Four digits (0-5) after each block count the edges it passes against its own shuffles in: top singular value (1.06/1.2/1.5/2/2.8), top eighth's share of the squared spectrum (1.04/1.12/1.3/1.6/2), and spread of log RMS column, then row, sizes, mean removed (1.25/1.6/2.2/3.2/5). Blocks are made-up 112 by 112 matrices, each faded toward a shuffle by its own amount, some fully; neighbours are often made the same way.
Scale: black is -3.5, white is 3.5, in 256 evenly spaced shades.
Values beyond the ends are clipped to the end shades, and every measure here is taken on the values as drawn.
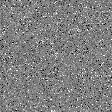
3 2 0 1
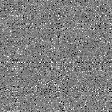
4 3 1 2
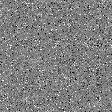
3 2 1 1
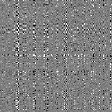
5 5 4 3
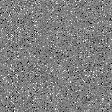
3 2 2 1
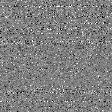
1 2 0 3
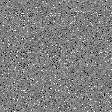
4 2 1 1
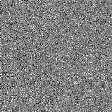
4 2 1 1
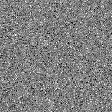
3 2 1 1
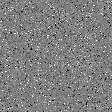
1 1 0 0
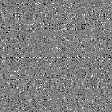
4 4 2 3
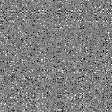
4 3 2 2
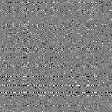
5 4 2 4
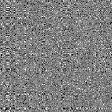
5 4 3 2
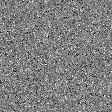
0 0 0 0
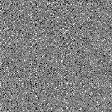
4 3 2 2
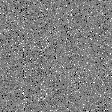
1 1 1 0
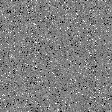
1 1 2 0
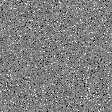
0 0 0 0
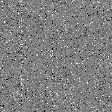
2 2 2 0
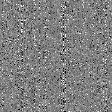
2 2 3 0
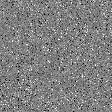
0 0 0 0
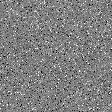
2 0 0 0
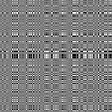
5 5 5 5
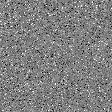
2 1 0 0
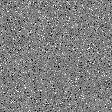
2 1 0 0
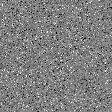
1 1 0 0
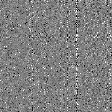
4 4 3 1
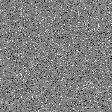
0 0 0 0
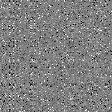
4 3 2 1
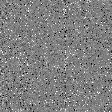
3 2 1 0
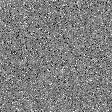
0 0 0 0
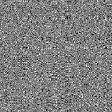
4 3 2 2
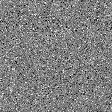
2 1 0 0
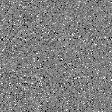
4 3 1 2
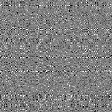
5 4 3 3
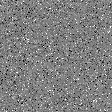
0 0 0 0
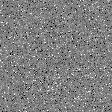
2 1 0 0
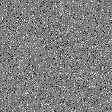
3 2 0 0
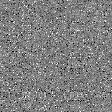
3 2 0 1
